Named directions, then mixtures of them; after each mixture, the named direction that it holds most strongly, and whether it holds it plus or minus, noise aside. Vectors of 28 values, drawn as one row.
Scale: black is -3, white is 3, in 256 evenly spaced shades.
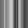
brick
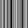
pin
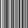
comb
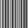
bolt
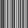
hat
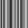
pin, plus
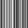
bolt, minus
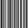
comb, minus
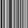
bolt, minus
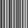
bolt, minus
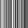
hat, minus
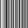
comb, plus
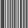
comb, minus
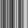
brick, minus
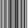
hat, minus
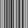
comb, plus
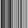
comb, minus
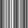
brick, plus
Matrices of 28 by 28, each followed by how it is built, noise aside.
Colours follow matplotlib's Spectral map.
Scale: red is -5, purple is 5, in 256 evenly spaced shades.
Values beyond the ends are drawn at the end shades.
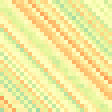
Toeplitz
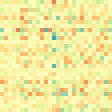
low rank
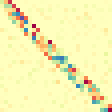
banded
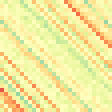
Toeplitz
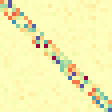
banded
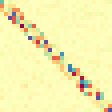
banded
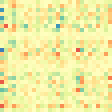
low rank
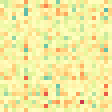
low rank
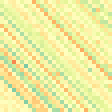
Toeplitz
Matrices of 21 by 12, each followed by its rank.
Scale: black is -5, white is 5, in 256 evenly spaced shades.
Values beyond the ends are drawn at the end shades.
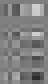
one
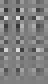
one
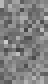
full rank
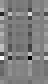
one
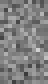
full rank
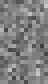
full rank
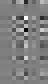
one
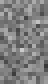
full rank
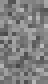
full rank
